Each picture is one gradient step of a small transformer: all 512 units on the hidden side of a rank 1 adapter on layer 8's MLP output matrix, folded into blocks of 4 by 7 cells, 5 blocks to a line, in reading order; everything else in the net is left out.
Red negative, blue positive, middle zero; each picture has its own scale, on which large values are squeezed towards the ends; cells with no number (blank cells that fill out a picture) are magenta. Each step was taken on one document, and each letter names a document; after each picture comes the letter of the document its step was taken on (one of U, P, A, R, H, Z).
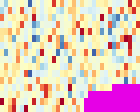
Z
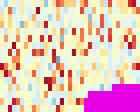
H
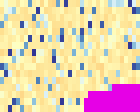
H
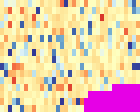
H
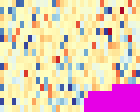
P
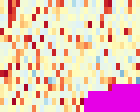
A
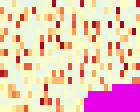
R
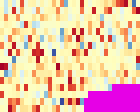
H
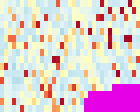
P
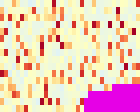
R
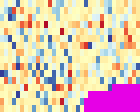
A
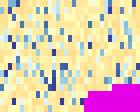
A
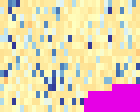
A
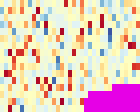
H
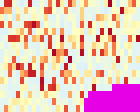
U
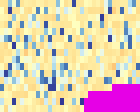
A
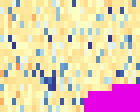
A
